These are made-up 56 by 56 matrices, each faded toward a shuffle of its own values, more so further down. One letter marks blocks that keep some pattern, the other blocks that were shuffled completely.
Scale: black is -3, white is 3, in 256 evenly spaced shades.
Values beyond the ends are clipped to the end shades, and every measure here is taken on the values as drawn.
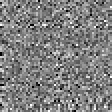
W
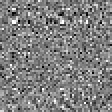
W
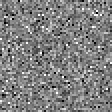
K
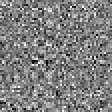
W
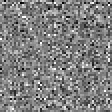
W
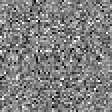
W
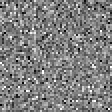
K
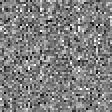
W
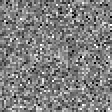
K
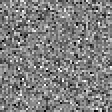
K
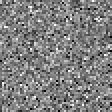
K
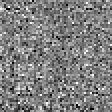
W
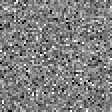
K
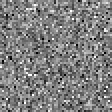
K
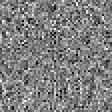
W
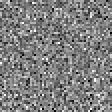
W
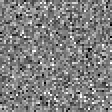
K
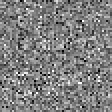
W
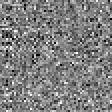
W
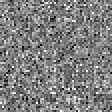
W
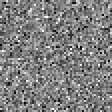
K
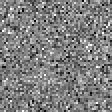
K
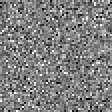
K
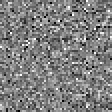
W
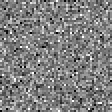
K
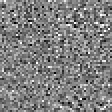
W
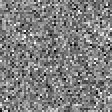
K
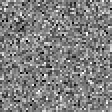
K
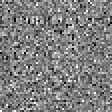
W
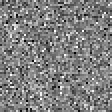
K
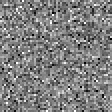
K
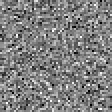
W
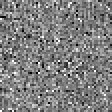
W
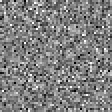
W
